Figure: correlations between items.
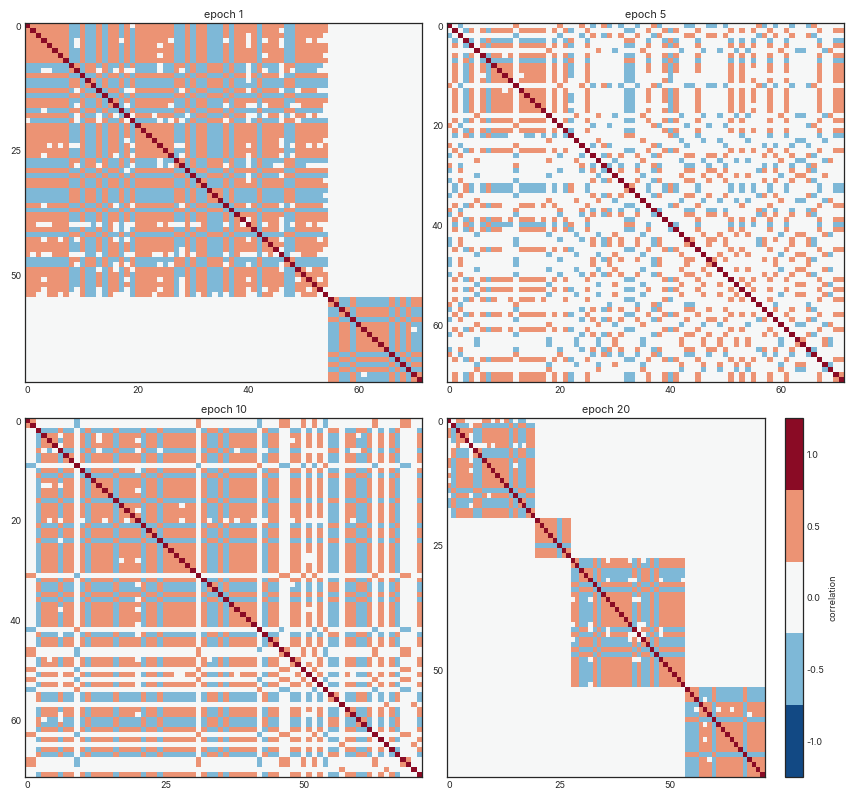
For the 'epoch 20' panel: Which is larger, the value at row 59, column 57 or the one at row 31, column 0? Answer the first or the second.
the first
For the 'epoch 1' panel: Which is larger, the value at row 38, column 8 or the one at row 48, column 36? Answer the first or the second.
the second
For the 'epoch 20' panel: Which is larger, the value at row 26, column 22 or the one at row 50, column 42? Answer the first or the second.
the first
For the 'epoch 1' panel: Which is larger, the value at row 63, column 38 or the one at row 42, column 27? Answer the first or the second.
the second
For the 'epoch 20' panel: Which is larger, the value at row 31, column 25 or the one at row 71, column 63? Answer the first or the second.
the second
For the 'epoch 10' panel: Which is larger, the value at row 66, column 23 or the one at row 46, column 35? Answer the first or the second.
the first
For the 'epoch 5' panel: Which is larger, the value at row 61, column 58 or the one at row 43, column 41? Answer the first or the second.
the first
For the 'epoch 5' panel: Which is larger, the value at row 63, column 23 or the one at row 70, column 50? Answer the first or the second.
the second
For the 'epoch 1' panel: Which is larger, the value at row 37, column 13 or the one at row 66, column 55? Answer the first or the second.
the second
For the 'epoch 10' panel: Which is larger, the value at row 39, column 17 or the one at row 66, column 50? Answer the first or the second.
the first
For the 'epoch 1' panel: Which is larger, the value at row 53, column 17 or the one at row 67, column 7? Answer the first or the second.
the second
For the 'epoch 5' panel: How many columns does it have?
72
